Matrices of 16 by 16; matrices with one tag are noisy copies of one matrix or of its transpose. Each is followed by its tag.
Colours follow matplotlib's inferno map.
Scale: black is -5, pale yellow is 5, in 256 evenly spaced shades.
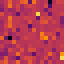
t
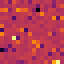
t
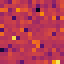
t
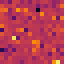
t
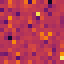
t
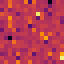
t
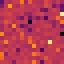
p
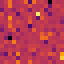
t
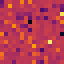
p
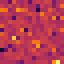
t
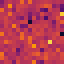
p
